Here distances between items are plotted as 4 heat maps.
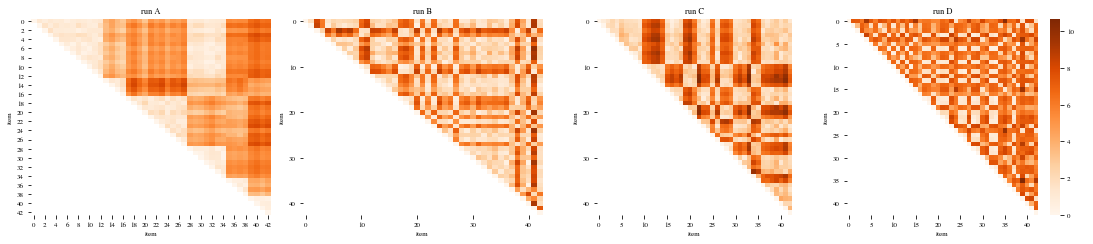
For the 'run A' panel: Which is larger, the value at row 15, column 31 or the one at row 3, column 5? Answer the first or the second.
the first
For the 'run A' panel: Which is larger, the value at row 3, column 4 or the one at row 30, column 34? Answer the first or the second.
the first
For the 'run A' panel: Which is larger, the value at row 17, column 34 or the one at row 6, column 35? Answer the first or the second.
the second
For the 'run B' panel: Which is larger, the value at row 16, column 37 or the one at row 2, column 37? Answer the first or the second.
the second
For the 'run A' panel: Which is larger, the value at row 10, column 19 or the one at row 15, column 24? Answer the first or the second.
the second
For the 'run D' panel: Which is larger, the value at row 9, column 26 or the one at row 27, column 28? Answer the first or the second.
the second
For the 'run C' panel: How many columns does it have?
43
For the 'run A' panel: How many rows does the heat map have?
43
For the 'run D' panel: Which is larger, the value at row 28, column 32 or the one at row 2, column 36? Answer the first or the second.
the second
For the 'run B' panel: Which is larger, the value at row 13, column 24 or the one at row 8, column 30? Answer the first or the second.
the second
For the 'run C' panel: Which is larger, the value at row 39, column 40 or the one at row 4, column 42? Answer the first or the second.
the first
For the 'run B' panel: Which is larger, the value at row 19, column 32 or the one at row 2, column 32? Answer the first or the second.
the second
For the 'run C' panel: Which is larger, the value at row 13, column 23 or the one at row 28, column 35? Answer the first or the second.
the first
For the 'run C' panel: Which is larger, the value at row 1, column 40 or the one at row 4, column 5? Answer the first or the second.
the second
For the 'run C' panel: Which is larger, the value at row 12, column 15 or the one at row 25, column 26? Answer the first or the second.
the first
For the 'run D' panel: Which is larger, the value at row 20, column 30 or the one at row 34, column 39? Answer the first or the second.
the second
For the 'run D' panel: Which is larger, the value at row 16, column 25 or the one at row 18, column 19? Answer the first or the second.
the second
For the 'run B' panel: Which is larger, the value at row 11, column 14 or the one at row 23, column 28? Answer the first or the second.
the first
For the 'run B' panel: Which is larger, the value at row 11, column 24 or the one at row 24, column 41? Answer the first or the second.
the second
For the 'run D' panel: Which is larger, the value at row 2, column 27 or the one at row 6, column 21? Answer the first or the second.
the first
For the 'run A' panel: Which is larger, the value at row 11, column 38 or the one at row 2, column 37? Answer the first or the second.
the first
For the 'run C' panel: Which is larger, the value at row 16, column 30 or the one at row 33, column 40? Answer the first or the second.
the second
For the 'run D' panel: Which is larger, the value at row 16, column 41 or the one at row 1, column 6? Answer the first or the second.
the second
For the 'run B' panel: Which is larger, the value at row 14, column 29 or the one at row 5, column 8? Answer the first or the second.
the second
